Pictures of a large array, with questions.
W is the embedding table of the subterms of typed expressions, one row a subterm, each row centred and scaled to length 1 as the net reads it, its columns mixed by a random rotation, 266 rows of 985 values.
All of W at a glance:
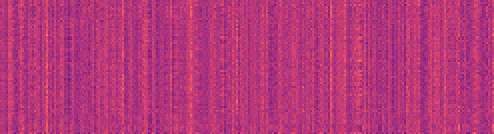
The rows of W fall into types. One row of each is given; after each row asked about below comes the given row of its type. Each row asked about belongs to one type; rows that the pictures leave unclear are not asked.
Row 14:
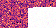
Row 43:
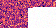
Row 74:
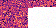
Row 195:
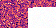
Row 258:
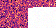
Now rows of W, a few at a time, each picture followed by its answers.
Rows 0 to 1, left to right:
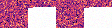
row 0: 43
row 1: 43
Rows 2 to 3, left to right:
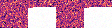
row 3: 258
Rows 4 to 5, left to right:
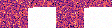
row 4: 195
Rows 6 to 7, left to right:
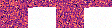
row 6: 258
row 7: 195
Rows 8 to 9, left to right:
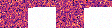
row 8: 258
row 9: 43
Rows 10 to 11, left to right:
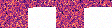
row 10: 74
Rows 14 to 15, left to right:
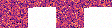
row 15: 14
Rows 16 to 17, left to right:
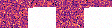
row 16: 195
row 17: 43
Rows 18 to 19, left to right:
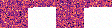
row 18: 43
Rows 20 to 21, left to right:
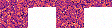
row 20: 14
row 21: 14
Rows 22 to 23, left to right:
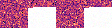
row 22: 195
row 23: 43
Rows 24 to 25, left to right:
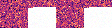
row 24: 258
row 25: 14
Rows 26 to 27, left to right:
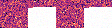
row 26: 74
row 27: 14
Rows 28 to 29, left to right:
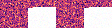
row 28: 43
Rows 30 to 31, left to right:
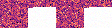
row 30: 14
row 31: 14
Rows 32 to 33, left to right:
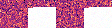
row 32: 74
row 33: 43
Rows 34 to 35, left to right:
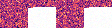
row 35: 14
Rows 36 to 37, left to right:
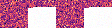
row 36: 258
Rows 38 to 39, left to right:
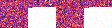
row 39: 74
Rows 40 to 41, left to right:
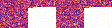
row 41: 43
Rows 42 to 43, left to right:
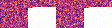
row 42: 43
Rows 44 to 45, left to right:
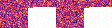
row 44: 195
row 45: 43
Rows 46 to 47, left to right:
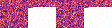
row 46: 258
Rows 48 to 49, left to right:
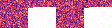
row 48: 195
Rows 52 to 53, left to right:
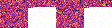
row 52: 258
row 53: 74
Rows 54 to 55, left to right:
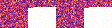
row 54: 258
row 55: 258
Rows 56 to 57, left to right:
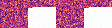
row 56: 43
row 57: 43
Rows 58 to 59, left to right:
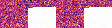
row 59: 43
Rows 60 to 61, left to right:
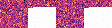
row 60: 74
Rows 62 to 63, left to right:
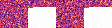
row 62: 195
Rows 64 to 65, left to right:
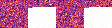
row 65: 74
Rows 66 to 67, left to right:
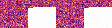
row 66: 43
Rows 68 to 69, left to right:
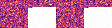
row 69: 195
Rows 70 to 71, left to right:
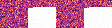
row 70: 258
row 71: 258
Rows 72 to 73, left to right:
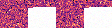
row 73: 43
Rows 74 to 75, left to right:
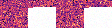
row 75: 43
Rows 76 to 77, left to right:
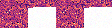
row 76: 14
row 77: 14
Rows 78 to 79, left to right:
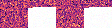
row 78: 43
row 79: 74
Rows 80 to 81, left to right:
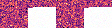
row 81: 195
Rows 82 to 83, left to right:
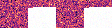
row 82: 258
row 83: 43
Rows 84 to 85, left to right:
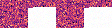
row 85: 14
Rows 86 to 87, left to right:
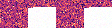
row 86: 14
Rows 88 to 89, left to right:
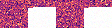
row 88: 43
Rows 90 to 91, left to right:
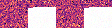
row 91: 74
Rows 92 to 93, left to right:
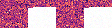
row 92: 14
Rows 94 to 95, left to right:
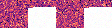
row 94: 43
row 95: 74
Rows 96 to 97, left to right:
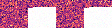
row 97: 258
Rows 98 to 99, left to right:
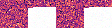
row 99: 258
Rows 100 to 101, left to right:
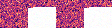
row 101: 258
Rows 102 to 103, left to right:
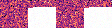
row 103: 74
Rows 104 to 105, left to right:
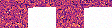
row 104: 14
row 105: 74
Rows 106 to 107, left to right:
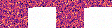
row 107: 258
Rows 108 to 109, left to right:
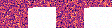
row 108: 74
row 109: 258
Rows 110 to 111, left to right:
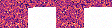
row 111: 14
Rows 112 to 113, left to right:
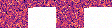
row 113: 14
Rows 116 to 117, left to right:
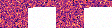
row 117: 43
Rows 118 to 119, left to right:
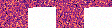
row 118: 74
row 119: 195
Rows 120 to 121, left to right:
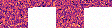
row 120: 43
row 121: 74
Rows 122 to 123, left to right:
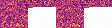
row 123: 74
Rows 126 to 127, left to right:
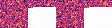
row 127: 258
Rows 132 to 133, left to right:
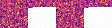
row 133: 195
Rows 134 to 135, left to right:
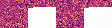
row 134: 14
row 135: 195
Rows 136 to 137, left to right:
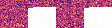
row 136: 74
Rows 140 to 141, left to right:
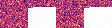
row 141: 43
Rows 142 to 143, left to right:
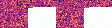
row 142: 43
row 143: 74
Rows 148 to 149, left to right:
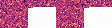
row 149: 14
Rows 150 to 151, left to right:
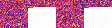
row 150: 43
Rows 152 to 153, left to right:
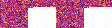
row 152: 43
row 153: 14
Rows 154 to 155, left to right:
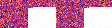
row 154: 258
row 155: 14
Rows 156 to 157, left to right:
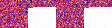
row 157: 195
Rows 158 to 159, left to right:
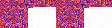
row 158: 14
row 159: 14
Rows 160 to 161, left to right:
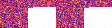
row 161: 195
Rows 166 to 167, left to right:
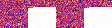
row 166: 43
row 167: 258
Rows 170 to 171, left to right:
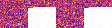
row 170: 43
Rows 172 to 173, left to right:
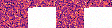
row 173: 195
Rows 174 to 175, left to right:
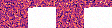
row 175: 195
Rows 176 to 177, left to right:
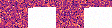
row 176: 14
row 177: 43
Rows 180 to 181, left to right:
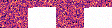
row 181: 14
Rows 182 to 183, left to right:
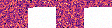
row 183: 195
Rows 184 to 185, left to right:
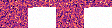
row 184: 258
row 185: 195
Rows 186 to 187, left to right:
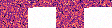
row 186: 195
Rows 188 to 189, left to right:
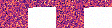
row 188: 74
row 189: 258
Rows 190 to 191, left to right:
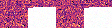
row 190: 43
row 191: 74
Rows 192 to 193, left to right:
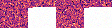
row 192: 43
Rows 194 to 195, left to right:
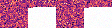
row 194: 258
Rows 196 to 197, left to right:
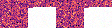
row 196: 14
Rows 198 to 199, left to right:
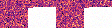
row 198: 43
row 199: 74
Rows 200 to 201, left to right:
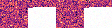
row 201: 43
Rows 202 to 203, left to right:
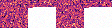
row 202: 195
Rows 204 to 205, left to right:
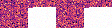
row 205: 14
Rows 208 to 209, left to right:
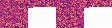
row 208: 14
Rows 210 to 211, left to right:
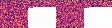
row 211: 258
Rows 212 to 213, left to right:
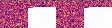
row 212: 43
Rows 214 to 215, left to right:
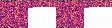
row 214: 258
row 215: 258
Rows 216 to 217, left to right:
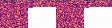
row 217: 195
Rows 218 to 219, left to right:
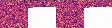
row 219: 43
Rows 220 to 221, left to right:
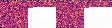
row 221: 195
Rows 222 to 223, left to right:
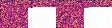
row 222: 195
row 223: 74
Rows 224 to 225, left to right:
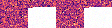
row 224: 43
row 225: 43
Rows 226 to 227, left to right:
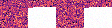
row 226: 74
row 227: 14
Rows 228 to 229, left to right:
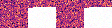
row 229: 258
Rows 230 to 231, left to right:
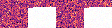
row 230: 14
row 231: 258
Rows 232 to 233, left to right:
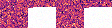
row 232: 14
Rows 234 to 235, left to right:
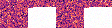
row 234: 14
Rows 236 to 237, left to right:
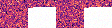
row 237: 195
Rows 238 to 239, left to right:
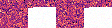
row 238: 74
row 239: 14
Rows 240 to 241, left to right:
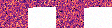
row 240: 74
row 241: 258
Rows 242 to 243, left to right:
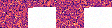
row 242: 74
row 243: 43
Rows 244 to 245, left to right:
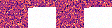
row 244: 43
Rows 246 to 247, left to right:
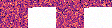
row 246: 195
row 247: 74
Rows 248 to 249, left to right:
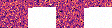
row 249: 258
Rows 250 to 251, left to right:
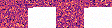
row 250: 74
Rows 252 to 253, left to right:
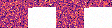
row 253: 195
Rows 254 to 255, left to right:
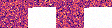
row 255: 14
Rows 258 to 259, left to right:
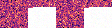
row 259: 195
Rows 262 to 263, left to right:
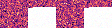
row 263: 195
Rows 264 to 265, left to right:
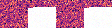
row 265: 258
